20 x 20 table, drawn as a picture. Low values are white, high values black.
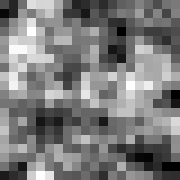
Mirror symmetry: none. Average level on the scale: 50%. Odd rows or columns: none. Grain: blotchy. Stripes: none.
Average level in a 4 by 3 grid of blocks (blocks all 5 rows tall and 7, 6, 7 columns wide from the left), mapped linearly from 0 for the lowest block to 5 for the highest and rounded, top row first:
1 4 4
0 3 1
3 3 1
2 3 5
